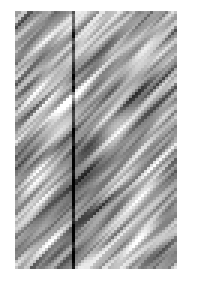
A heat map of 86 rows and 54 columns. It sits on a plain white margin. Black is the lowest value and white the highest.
No overall slope runs across the table. The halves do not mirror each other. Column 20 differs from the columns beside it. Streaks slant up to the right.
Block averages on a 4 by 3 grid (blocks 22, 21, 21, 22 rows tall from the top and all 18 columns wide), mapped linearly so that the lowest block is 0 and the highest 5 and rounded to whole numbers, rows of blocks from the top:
344 | 532 | 304 | 324
